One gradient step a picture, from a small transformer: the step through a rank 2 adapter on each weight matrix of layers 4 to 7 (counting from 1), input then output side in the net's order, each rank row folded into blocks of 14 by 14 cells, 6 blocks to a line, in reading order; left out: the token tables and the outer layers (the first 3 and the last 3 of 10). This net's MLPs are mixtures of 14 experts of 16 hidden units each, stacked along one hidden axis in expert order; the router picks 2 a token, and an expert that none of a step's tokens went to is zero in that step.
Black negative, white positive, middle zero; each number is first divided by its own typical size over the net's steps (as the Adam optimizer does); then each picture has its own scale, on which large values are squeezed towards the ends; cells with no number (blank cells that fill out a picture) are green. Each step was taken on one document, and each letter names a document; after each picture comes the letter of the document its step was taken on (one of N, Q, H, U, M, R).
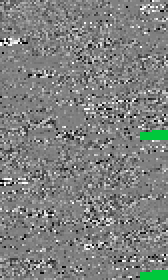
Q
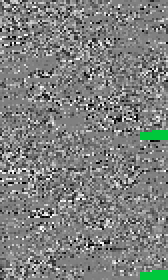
Q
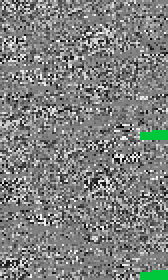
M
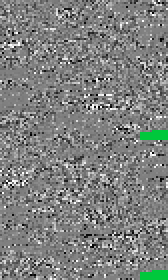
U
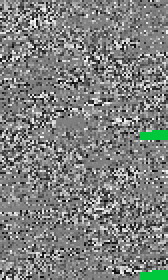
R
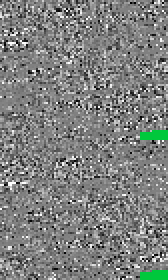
U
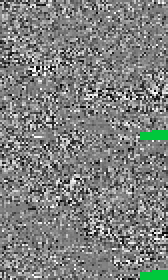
M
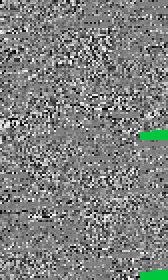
M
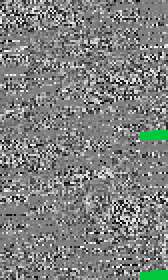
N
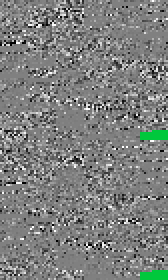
Q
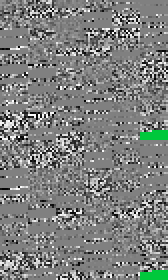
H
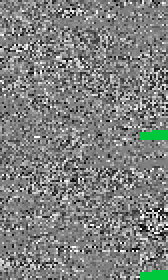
M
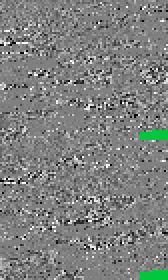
Q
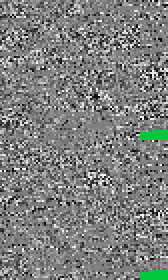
M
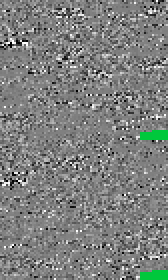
U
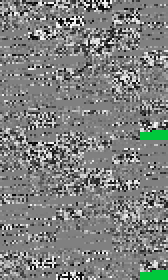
H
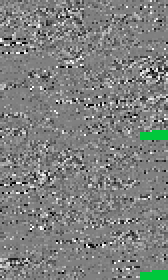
Q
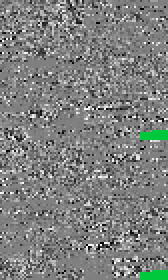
Q
